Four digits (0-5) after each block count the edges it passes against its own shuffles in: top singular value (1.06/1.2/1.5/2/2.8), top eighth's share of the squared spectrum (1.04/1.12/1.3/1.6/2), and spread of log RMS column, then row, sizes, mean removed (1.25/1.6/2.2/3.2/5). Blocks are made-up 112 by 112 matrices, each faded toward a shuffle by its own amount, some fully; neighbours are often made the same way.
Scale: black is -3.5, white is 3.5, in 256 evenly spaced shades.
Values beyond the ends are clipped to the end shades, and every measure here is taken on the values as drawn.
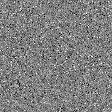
3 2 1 1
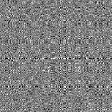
5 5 3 4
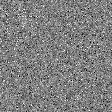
3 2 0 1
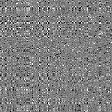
5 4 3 3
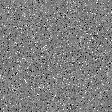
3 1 0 0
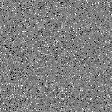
4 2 1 1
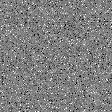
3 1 0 0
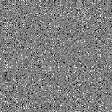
4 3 2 2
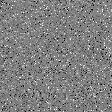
3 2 0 0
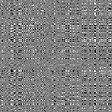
5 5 4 4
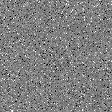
3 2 1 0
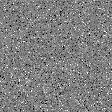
3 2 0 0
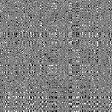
5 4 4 3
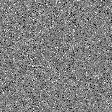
1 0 1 0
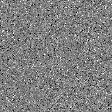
0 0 1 0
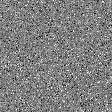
0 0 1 0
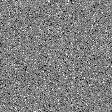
0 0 1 0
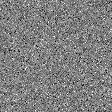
0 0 0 0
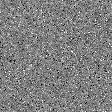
0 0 0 0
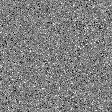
0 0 0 0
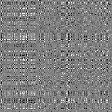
5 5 4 4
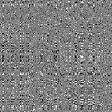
5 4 3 3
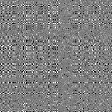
5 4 4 4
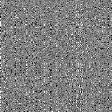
4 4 3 2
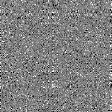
4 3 3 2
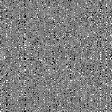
4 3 3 1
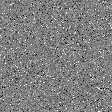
1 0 0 0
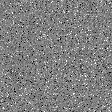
0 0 0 0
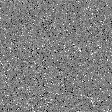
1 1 0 0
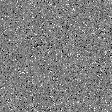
2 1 1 0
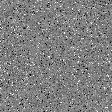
2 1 1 0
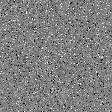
0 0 0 0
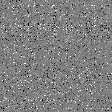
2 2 2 2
